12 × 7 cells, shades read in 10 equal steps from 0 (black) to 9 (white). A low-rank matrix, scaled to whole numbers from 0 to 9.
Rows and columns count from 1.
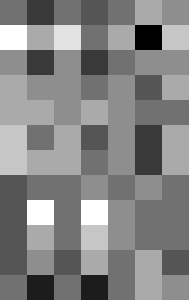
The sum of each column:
60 56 58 54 56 47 59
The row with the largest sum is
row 2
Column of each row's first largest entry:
6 1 1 1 1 1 1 4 2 4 4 6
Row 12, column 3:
4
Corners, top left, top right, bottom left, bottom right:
4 5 4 5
